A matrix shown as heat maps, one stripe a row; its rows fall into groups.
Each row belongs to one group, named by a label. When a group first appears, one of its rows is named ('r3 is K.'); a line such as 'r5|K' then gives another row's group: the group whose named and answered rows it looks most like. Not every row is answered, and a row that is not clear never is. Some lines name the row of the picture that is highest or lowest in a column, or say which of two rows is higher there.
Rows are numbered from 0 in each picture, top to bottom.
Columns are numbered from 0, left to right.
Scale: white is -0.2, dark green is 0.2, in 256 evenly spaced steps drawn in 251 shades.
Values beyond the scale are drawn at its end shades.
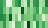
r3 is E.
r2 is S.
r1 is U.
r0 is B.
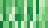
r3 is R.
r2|E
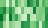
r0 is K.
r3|U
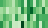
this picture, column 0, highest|3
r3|U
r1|K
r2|E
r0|E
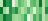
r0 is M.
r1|R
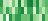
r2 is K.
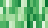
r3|E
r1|K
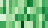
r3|U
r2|K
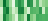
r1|M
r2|E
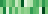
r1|K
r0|U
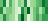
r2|U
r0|U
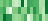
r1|B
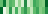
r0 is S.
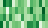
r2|U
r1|K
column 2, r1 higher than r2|No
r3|B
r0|M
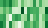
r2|B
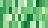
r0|E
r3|R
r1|S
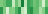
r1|B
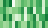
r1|E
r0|M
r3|K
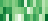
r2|S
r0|E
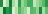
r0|R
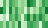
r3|B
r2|K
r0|K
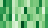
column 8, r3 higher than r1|No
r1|S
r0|M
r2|R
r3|U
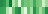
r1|B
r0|S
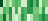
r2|U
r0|B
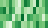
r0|R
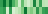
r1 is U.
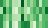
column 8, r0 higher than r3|No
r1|M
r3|R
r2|U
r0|U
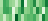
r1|M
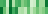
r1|R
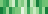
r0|E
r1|R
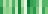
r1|B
